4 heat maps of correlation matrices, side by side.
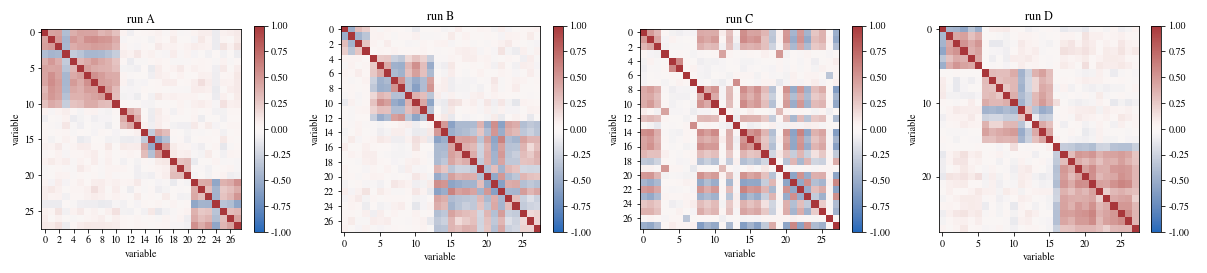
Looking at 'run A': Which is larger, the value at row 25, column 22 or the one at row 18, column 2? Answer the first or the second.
the first
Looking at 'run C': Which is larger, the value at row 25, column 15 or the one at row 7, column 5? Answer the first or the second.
the first
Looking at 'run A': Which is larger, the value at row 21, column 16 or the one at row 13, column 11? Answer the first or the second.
the second
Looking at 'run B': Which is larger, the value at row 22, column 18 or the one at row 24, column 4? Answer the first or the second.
the first
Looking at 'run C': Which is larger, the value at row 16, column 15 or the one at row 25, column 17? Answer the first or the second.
the first
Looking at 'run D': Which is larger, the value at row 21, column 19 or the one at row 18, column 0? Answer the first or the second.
the first
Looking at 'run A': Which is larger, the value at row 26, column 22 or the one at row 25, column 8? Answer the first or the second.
the first
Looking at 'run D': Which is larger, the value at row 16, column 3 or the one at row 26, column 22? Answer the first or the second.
the second
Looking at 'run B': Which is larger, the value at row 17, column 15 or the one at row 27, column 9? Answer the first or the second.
the first
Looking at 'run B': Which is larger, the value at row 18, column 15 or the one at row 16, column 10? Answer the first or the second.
the first
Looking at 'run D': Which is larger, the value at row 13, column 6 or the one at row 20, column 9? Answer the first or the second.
the first
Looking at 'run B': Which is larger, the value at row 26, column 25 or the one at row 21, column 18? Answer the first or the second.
the first
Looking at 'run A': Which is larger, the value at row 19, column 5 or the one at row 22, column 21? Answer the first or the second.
the second
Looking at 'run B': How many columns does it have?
28
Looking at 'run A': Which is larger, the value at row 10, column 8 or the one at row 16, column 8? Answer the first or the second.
the first
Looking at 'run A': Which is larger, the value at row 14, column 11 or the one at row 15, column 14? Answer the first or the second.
the first
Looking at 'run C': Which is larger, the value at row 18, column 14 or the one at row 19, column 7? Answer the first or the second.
the second
